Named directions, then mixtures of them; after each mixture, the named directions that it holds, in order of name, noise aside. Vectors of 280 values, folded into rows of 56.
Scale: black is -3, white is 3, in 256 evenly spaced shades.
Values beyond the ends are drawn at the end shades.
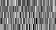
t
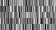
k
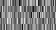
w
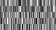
t, w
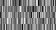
w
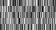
k, t, w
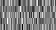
t, w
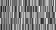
k, w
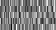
k, t, w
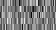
w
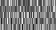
k, t, w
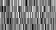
k, w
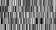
k, t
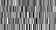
t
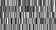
k, t, w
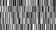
k, t, w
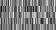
k, w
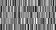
k, t, w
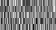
k, t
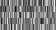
k, t, w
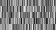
k, t, w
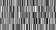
k, t, w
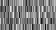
k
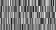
k, w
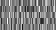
k, t, w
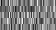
k, t, w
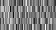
k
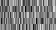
k, t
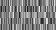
k, w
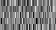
t
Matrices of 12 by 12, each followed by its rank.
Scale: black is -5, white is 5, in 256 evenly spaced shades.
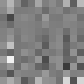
two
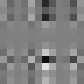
one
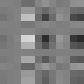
one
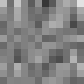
two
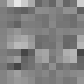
two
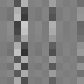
one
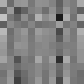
two
